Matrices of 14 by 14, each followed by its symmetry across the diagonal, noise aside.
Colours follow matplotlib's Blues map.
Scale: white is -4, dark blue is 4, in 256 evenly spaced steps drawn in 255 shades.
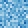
neither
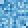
symmetric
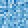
antisymmetric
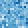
antisymmetric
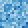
symmetric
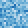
neither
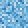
symmetric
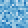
neither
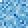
symmetric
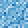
symmetric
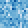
neither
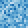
symmetric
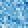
antisymmetric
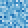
antisymmetric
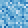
antisymmetric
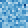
neither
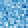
antisymmetric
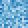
neither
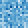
neither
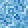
symmetric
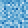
antisymmetric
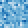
antisymmetric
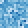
symmetric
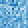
neither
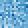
antisymmetric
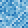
symmetric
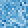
symmetric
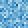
antisymmetric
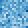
neither
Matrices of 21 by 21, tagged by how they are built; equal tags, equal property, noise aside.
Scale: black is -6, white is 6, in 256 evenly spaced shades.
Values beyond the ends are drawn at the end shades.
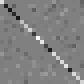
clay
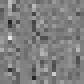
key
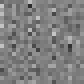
key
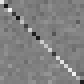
clay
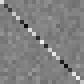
clay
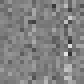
key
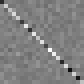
clay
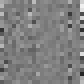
key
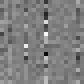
key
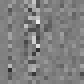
key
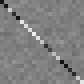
clay
